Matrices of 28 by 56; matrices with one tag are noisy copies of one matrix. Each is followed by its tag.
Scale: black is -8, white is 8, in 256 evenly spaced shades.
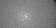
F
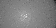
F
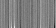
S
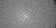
F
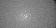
F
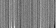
S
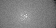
F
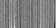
S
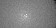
F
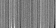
S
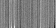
S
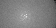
F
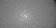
F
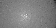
F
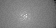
F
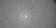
F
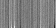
S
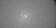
F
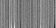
S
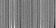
S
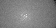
F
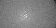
F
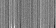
S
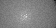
F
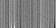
S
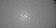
F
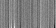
S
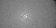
F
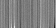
S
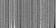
S
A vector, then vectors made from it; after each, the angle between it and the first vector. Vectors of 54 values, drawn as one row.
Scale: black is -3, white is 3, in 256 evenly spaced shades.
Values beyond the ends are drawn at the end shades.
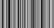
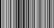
orthogonal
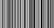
partly aligned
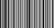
orthogonal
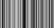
partly aligned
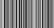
partly opposed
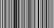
orthogonal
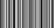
partly aligned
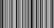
orthogonal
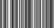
nearly opposite
